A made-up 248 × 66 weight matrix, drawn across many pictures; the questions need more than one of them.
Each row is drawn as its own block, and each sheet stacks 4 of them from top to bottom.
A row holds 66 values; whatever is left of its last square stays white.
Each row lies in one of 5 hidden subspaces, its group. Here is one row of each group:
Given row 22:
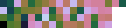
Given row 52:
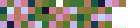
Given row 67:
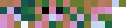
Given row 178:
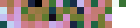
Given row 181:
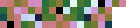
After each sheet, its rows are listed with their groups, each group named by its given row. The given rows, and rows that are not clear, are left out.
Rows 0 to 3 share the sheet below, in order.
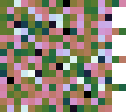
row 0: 178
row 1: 178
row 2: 181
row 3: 181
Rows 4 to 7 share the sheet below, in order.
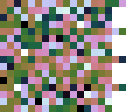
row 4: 67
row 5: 67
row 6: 22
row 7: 67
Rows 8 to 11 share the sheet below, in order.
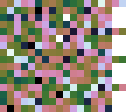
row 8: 22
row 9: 181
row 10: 178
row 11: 181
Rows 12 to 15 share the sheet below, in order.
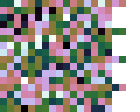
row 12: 22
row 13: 22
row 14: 67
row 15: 67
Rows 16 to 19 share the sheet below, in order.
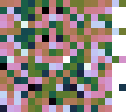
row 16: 67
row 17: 67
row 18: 52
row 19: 178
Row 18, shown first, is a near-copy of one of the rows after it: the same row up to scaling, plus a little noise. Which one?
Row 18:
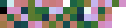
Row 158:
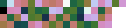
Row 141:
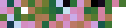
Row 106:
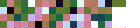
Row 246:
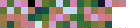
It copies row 158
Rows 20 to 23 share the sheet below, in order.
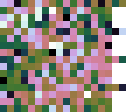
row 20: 22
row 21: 178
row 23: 22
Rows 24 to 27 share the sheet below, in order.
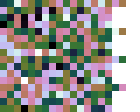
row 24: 22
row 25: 178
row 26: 67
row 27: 67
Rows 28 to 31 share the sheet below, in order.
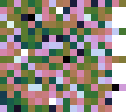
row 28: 181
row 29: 67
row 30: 178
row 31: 178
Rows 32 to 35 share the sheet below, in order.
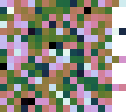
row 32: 22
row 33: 178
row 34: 52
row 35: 181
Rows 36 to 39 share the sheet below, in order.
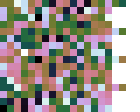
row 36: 67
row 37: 67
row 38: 178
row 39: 22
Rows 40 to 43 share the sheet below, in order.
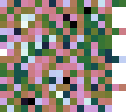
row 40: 181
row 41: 22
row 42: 178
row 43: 181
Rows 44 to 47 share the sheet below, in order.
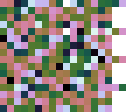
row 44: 178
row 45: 52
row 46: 181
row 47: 178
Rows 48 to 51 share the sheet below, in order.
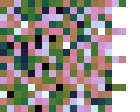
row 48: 67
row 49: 22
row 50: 67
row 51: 52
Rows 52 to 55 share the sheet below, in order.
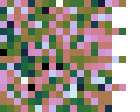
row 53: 22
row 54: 67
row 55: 52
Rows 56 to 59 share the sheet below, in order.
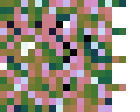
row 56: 178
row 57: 181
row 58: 52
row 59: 178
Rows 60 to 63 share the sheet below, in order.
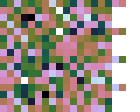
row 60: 181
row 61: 52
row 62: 67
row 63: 67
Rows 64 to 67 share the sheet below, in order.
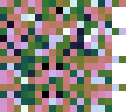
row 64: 181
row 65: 52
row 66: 67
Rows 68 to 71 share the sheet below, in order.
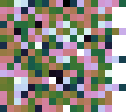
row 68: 178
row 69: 67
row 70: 178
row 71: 178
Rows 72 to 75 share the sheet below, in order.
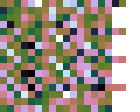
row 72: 178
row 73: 181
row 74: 181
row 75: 52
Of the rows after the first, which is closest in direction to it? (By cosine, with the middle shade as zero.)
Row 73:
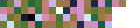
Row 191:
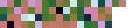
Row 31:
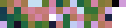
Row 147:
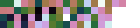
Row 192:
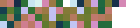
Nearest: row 147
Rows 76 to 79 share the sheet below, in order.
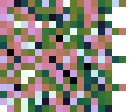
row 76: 178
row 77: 181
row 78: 181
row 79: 22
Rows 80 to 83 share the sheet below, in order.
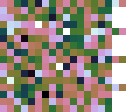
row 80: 178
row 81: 52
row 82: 181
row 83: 67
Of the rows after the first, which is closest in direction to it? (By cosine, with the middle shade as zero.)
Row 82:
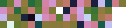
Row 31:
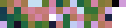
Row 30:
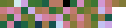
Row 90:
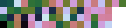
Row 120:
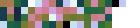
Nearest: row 30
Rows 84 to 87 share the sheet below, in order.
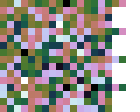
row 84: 178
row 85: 67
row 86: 67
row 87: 52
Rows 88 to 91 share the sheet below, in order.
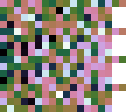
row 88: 181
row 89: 22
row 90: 22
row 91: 181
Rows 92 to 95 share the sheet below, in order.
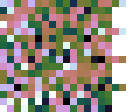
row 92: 22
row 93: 22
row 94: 52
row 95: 22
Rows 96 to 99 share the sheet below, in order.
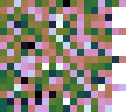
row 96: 178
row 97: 181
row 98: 67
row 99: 22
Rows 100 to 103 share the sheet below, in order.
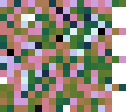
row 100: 181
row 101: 181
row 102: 22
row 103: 178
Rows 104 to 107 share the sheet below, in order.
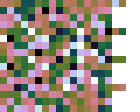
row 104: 67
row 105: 52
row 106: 52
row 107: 178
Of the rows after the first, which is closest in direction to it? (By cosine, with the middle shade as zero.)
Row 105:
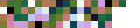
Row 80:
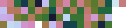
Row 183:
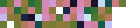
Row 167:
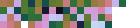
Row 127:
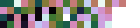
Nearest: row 183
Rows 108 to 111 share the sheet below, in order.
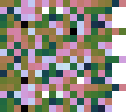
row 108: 67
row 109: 52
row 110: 67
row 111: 67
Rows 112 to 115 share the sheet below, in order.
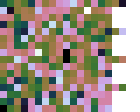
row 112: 22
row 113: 178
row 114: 178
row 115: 22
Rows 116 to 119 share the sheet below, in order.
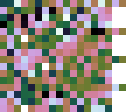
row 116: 22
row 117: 52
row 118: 67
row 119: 67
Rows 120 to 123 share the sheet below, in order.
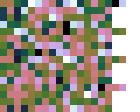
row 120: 178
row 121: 178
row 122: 178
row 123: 181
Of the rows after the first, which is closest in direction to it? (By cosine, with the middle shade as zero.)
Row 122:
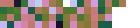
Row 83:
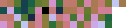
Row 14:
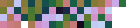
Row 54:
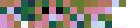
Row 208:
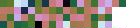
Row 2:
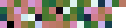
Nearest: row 2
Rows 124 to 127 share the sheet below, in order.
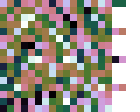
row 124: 181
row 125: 181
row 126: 178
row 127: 22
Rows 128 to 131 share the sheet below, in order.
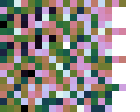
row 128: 22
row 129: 22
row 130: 181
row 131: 67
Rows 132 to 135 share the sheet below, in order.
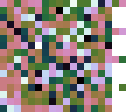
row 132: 181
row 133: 67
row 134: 67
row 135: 178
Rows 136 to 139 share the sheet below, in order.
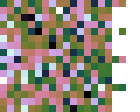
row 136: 181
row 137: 178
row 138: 22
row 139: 181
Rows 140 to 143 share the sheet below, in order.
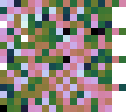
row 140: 22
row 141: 52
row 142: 52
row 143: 22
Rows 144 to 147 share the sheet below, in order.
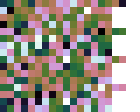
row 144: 22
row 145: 22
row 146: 52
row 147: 22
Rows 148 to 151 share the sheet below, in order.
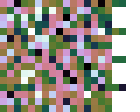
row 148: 22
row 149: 52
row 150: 181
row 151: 22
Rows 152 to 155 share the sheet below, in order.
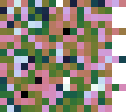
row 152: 52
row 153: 178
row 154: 178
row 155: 52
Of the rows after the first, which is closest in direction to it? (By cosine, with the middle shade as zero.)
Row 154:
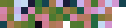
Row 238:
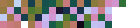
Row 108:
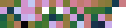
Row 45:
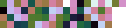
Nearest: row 238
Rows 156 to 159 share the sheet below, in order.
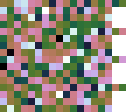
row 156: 67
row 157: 181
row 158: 52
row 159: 181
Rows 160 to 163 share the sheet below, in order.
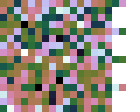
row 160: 67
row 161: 67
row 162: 178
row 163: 178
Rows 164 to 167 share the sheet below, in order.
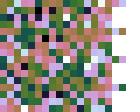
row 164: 22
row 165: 67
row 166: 52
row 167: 67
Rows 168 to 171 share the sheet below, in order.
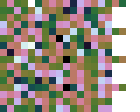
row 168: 52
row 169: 181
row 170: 178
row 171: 178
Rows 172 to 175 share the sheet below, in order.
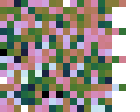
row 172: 178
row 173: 22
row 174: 22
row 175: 67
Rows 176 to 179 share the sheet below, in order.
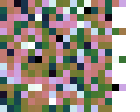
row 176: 67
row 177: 181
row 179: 178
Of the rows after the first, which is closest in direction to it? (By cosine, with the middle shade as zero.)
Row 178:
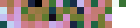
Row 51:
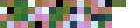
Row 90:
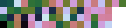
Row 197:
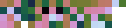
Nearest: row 90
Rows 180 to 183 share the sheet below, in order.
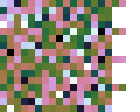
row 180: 22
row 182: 181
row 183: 181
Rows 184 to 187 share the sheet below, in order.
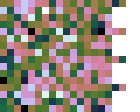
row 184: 67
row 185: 52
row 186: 22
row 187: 67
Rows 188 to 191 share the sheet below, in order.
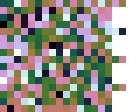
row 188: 22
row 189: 178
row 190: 22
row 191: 181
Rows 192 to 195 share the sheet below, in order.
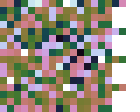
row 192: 178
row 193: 67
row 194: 181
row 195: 178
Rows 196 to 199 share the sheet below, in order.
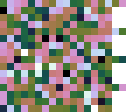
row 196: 52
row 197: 67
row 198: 22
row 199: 52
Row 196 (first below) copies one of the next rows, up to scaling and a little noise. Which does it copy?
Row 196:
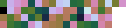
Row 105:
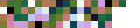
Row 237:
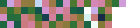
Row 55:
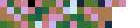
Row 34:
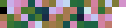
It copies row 34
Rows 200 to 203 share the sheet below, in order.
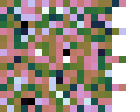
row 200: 67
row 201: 178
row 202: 178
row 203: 181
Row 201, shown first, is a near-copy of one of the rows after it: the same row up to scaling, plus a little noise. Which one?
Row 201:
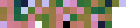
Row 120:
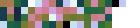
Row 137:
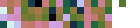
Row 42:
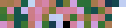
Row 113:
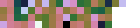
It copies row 113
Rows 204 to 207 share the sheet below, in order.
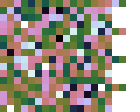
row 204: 67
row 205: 181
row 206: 67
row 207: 181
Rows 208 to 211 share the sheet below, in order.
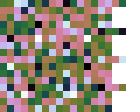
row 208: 178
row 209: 22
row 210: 22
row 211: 52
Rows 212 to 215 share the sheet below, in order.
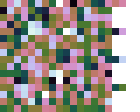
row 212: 52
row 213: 178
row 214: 178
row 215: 67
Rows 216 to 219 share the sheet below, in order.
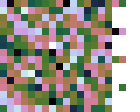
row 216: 52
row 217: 178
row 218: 181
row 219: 178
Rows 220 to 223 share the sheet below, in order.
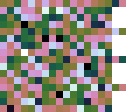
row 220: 67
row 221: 67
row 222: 52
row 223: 181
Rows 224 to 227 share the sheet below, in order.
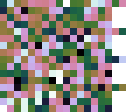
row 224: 52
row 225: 67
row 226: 178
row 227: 22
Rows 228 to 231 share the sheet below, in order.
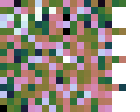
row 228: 22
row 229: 178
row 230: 178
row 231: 22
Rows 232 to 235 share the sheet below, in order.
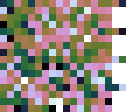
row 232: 22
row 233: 22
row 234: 67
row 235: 178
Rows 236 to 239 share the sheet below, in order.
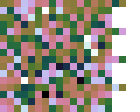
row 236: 67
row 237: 52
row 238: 67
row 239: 67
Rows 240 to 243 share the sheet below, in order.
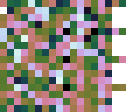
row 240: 52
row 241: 52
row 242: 178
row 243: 178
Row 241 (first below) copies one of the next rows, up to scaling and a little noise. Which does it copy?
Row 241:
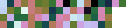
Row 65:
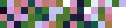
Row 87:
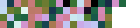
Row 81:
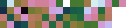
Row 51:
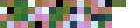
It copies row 87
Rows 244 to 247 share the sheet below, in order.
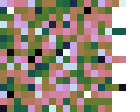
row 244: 22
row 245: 178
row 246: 52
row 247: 22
